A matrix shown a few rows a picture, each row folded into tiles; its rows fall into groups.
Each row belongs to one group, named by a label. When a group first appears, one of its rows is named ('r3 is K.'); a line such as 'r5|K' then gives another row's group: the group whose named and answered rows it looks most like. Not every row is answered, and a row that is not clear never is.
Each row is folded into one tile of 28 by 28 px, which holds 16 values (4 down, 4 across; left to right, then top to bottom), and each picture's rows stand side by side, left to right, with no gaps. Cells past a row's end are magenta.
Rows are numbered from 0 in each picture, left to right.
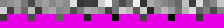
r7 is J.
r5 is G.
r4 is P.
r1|G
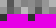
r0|J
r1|J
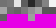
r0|G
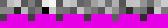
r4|J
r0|G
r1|J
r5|J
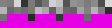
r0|G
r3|P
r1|P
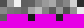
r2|G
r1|P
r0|G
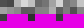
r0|P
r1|J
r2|J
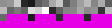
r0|G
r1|P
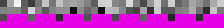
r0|G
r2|J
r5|G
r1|G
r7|J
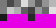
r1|J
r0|P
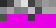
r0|P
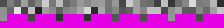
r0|P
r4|J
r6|P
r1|G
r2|J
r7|G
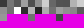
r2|P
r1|G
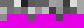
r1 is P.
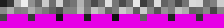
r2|J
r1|G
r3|P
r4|P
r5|G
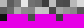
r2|P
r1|P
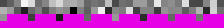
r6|G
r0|P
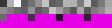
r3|J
